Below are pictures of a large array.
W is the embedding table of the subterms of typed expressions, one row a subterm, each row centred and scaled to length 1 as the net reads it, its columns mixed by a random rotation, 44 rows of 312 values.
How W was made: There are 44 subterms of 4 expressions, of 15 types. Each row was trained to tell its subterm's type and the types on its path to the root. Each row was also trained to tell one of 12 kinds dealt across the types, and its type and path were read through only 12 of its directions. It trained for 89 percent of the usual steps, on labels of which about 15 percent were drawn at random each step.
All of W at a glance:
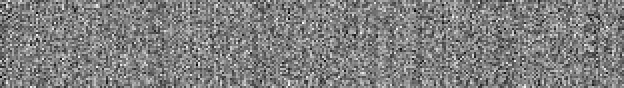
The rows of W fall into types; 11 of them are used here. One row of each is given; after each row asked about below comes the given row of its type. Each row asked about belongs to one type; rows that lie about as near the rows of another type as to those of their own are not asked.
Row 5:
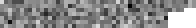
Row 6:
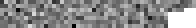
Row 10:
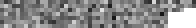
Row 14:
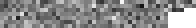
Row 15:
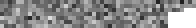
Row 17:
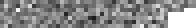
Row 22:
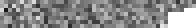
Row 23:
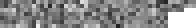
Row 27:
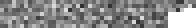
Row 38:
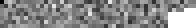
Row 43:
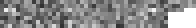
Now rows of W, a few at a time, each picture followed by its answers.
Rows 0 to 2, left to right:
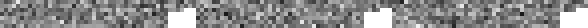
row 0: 27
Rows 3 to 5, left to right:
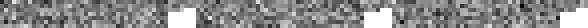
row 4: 5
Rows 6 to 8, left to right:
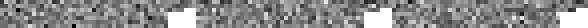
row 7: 15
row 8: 14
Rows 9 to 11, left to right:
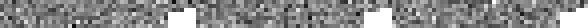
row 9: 17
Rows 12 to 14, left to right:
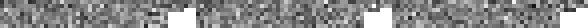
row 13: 15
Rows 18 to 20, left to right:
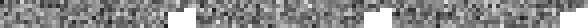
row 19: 23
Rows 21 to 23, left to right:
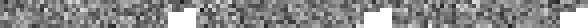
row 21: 14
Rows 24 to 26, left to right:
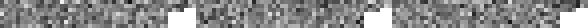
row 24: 6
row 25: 43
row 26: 5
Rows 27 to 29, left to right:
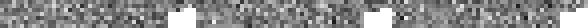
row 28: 14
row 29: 38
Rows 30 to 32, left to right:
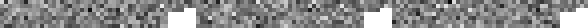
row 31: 5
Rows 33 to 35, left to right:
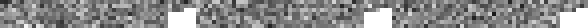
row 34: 22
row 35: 17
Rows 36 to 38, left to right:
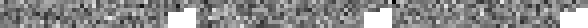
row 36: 22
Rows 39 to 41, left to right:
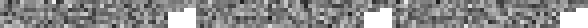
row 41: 27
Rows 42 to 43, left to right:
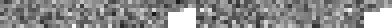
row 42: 27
